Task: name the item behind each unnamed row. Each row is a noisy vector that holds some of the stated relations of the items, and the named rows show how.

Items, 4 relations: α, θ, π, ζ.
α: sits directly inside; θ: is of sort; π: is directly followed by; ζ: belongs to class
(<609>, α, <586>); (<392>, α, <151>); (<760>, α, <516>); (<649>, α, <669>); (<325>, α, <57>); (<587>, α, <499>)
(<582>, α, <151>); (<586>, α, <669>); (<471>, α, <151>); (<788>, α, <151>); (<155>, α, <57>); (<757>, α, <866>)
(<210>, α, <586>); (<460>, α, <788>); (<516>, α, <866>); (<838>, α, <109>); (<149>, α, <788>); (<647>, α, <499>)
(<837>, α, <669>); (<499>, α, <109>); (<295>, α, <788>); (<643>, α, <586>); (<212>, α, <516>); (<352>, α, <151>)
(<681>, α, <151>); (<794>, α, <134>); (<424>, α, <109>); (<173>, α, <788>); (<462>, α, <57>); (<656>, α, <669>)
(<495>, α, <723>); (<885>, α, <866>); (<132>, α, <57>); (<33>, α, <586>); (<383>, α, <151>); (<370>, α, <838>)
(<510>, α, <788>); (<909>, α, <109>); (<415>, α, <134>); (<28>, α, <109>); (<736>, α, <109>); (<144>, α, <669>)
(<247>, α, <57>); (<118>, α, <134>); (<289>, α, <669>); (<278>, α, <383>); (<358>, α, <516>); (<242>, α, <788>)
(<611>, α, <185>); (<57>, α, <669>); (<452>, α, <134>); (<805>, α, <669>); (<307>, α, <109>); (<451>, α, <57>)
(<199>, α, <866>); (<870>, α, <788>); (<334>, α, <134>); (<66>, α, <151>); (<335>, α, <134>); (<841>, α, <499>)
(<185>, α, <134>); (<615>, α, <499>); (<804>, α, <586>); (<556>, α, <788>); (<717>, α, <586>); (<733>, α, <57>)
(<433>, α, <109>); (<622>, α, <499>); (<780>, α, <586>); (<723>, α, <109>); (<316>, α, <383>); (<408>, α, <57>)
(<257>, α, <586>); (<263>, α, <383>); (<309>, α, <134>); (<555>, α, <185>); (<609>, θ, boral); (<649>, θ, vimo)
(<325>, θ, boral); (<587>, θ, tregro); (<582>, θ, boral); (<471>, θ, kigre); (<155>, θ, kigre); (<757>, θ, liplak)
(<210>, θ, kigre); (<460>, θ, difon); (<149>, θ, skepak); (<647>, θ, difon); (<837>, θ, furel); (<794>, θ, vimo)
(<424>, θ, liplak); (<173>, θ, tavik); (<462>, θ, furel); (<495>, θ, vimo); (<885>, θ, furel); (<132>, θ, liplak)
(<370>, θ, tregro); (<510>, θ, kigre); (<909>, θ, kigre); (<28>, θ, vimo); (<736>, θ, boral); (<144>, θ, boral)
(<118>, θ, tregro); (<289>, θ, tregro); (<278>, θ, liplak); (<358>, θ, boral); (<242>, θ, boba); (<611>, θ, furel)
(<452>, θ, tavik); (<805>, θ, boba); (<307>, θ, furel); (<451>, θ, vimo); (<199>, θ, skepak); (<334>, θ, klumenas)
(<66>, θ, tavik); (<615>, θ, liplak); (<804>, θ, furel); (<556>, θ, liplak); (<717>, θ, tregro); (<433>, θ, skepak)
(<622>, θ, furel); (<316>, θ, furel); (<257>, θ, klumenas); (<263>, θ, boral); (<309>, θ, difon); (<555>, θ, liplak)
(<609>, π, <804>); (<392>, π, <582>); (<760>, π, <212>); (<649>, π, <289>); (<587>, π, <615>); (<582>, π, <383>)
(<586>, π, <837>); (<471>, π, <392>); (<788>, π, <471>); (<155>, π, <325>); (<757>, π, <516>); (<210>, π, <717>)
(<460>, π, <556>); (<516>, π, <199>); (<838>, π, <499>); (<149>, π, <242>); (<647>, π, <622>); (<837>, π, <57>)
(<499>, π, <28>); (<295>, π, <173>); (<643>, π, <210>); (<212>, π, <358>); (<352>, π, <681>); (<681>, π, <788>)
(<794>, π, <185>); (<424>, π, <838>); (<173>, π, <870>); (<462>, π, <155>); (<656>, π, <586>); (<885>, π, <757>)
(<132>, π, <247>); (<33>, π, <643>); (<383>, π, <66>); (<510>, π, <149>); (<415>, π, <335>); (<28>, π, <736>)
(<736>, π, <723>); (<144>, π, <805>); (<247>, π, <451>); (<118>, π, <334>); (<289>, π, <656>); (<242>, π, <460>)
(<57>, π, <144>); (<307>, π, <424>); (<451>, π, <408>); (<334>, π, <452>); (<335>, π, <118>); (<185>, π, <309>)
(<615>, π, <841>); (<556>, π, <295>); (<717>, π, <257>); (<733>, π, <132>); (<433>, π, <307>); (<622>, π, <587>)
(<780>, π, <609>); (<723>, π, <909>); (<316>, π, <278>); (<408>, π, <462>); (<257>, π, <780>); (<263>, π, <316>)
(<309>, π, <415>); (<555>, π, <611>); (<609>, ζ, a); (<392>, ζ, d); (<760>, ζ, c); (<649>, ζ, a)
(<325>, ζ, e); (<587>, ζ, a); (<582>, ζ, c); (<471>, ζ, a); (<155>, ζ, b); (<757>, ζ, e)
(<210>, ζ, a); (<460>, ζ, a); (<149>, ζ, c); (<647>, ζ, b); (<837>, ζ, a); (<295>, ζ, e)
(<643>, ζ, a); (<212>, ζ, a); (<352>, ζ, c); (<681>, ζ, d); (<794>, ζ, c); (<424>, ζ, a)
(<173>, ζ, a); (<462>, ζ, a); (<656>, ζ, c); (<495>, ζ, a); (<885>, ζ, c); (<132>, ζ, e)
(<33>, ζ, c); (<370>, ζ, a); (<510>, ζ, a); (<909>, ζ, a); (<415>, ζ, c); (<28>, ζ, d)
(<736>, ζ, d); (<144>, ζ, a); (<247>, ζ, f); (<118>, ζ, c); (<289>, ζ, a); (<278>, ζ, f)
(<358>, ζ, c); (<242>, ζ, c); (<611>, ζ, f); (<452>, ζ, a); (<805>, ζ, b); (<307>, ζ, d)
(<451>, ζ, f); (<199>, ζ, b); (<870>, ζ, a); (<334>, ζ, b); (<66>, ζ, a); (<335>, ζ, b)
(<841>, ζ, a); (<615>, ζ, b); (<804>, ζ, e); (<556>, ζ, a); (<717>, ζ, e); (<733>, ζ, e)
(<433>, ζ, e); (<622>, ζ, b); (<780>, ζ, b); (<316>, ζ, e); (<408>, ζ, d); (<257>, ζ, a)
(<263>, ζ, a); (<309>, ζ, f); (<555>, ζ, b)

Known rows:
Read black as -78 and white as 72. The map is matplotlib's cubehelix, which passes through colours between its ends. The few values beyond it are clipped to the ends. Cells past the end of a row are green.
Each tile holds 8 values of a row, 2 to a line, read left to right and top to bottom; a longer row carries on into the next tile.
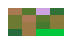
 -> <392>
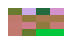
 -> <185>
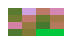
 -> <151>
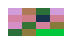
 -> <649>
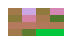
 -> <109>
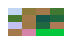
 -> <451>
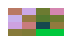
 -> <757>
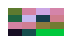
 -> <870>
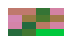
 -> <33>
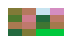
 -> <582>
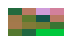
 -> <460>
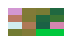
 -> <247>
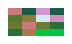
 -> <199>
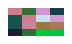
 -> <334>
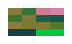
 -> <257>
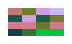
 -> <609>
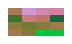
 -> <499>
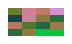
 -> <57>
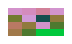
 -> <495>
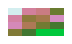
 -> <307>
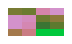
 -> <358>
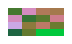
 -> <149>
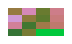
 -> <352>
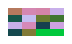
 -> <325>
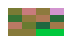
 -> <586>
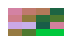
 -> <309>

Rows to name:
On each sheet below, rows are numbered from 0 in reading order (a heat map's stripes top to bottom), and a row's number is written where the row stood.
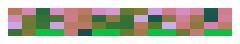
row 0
<733>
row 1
<424>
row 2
<118>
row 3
<794>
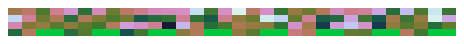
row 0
<760>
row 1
<408>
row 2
<471>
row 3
<316>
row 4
<622>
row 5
<717>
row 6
<278>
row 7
<615>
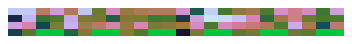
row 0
<804>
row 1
<433>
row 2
<415>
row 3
<805>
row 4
<212>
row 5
<132>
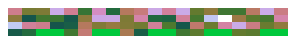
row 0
<210>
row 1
<335>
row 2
<841>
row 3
<555>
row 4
<242>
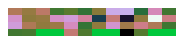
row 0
<681>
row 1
<289>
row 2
<155>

